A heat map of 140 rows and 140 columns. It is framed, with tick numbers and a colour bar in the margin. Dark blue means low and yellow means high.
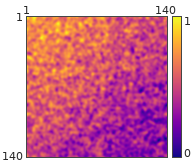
Mirror symmetry: none. Histogram: bell-shaped. Average level on the scale: 50%. Ninth with the lowest average: bottom right. Slope: up to the top left. Ninth with the highest average: top left. Stripes: none.
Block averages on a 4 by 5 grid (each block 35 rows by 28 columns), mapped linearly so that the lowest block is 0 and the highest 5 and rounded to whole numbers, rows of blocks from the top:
55432 | 44322 | 33210 | 22100
